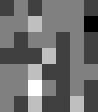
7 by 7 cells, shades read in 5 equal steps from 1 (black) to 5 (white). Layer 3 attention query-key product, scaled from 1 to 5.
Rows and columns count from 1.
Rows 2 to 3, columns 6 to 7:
3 1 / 3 2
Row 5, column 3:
4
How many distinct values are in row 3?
2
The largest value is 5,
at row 6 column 3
